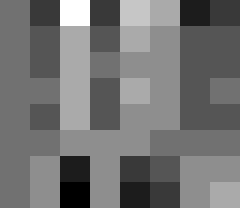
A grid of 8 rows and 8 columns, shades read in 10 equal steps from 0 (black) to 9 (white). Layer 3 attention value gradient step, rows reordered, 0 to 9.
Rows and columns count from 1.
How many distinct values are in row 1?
6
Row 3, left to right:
4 3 6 4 5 5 3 3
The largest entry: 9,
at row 1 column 3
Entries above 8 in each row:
1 0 0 0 0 0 0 0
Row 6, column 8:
4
